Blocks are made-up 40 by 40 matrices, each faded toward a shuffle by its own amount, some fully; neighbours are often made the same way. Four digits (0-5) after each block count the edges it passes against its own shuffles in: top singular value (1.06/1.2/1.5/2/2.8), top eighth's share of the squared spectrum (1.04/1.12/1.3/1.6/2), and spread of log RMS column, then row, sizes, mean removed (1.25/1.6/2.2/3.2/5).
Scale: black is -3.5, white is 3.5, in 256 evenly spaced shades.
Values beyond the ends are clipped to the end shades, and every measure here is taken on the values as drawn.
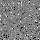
0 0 0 0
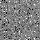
2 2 2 0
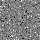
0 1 0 0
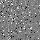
1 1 1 0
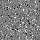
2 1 0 0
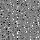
2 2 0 0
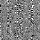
3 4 3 1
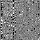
3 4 2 0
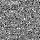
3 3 0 0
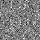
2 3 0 0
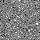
0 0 0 0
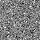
0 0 0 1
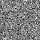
0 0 0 0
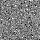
0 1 0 0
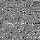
3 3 0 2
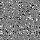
3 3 1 2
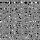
3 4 1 2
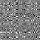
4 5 2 3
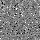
0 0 0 0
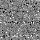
1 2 0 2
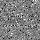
1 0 0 1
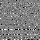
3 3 0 3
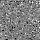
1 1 0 0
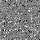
1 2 0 1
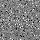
1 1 0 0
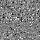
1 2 0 2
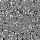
0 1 0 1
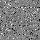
1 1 0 1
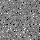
1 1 0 0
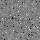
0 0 0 0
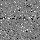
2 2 0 1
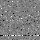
3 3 0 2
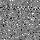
1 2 0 2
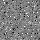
0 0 0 0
